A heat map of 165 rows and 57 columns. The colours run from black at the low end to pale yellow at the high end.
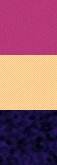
It is made of 3 by 1 panels. Panel 1,1: middling, flat. Panel 2,1: very high, checkered, faint in contrast. Panel 3,1: very low, blotchy, faint in contrast.
